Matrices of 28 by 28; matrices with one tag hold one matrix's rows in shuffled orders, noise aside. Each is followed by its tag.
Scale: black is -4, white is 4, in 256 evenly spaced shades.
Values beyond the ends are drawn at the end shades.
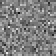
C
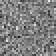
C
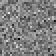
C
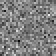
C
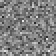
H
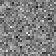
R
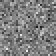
R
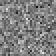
R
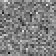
H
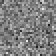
R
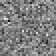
H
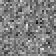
R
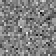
R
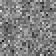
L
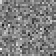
L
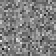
L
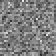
H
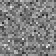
H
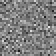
C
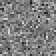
H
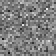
H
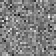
C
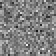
R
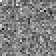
L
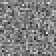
H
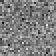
H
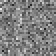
L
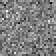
C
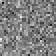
L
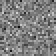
C
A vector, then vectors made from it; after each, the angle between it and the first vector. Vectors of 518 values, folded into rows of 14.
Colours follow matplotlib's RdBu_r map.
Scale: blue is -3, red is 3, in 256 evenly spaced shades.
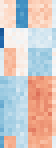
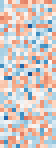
orthogonal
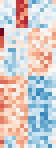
nearly opposite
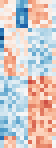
nearly parallel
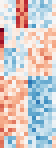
nearly opposite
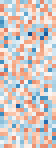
orthogonal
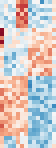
nearly opposite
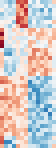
nearly opposite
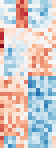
nearly opposite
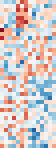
partly opposed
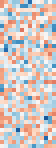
orthogonal
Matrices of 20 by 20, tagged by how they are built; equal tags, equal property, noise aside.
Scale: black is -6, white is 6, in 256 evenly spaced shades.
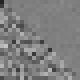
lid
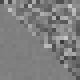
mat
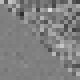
mat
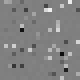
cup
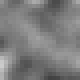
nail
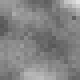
nail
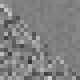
lid
